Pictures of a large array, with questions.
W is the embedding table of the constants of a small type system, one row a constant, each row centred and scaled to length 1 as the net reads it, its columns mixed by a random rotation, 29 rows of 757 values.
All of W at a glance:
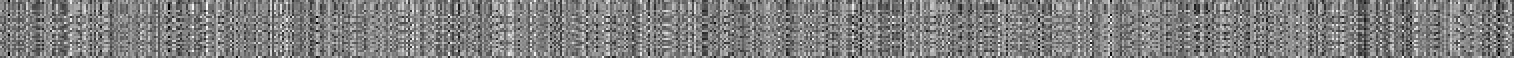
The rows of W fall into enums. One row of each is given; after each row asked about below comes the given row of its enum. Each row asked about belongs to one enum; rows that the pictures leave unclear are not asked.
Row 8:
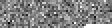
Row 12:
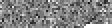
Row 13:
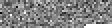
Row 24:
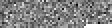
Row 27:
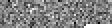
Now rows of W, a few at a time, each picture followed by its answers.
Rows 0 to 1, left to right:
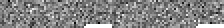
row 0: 27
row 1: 24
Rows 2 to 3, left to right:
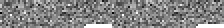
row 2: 13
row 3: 13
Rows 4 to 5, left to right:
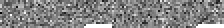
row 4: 13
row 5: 12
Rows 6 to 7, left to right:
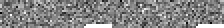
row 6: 13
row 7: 27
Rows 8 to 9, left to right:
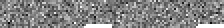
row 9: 24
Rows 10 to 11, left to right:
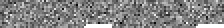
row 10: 24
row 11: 8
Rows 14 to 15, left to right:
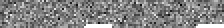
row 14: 24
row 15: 8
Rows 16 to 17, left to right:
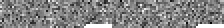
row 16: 12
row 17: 27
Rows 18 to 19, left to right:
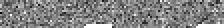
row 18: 13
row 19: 12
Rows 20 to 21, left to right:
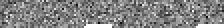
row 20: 24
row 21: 8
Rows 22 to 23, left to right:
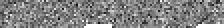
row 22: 24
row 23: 12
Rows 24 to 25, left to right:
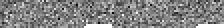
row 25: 13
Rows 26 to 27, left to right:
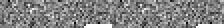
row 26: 27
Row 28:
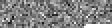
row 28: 8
